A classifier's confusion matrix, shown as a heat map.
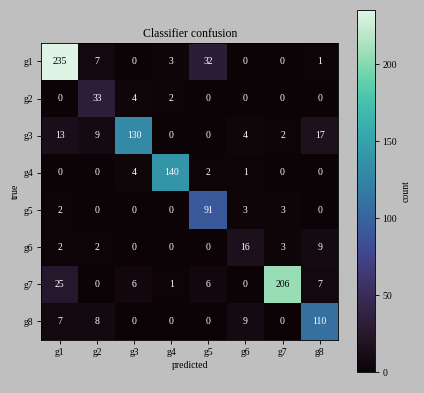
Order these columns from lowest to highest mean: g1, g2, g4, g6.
g6, g2, g4, g1
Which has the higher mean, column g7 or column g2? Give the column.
g7
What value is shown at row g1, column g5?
32
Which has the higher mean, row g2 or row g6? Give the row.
g2
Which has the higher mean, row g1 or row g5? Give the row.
g1
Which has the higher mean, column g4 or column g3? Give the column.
g4
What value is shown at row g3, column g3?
130
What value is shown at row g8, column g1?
7
